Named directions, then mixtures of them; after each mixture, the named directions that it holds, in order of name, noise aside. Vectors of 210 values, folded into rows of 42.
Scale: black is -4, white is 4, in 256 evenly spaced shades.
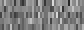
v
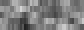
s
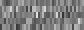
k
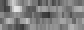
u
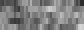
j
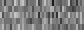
v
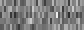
k, v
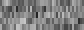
k, s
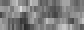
s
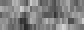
s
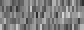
j, k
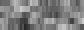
s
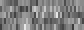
k, s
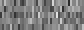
v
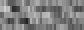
s, u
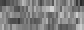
j, v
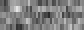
k, u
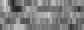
u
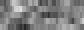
s, u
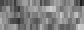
j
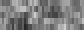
s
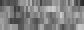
j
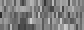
s, v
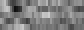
u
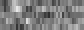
k, u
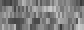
j, k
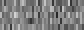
v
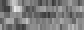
u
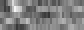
u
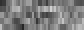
j, u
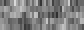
s, v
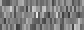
k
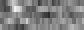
u
